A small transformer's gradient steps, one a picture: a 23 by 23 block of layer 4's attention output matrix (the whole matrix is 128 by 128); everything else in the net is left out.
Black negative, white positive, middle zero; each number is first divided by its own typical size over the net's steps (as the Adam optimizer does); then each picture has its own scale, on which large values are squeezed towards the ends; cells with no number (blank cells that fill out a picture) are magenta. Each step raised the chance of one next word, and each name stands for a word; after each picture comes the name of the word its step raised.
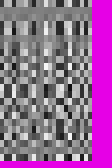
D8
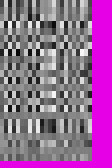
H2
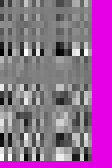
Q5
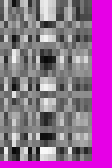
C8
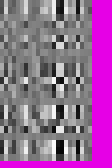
H2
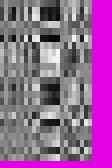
C8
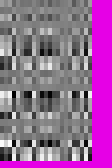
Q5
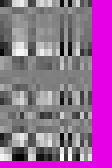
Q5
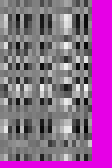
D8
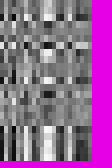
H2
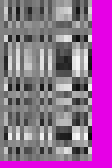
C8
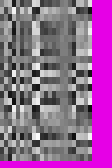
D8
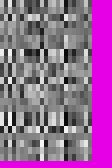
H2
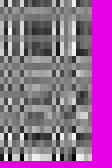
Q5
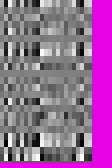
Q5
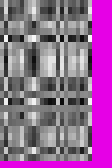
C8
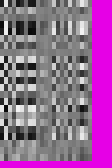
D8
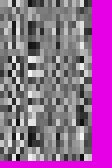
D8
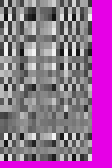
D8
